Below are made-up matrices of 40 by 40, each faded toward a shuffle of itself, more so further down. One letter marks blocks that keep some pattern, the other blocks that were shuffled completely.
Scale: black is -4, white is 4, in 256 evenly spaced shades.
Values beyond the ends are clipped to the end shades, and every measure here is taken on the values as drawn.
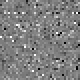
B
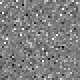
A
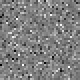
A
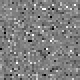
B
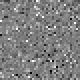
B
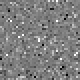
A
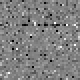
B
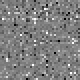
B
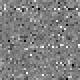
B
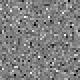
A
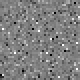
A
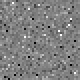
A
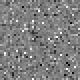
A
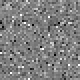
A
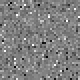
A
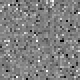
B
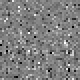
B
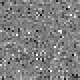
B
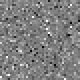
A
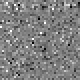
B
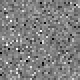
A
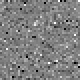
B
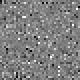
B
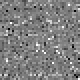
B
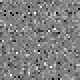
B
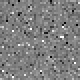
A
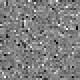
B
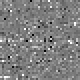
B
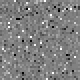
A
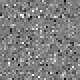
B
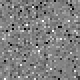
A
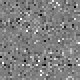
B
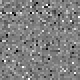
B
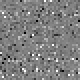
B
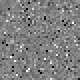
A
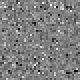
B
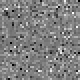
B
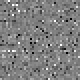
B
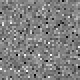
A
